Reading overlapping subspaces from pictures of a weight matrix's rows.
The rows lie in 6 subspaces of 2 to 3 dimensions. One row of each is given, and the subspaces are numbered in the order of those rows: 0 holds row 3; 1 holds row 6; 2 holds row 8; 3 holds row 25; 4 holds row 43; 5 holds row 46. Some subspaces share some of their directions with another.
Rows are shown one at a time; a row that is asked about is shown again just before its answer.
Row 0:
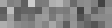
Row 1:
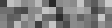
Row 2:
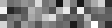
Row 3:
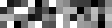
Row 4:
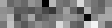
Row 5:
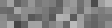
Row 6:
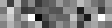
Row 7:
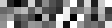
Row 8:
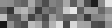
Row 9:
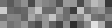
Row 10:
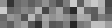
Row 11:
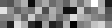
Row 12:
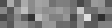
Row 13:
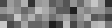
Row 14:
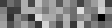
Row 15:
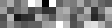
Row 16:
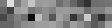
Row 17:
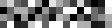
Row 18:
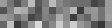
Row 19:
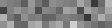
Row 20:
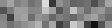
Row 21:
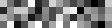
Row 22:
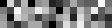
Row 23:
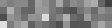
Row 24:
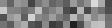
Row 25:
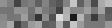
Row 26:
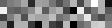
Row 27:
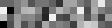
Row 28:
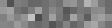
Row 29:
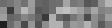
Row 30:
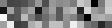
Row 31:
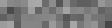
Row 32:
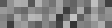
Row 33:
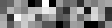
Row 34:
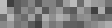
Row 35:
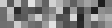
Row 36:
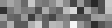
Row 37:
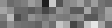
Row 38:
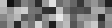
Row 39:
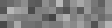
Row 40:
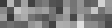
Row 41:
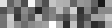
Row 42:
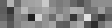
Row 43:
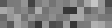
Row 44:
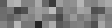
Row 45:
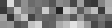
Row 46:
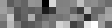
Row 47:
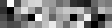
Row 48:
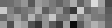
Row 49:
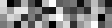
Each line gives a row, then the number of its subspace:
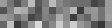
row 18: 0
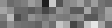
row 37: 5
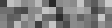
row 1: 0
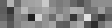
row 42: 5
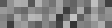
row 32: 3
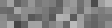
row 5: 3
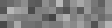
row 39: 4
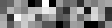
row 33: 5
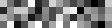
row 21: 0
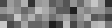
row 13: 2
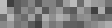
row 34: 3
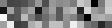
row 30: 1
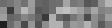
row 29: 2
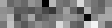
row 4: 5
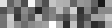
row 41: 2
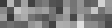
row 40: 2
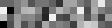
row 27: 2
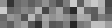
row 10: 3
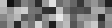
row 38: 0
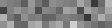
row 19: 1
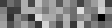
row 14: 1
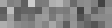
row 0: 2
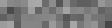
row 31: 4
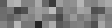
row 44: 0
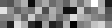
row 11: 4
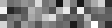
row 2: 4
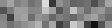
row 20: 5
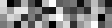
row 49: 0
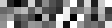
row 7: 3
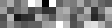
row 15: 5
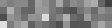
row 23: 2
